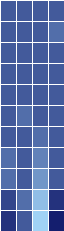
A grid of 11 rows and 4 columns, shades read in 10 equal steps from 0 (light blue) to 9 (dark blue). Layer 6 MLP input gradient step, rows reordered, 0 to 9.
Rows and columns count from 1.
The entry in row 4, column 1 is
6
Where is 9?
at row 11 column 4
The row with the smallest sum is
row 9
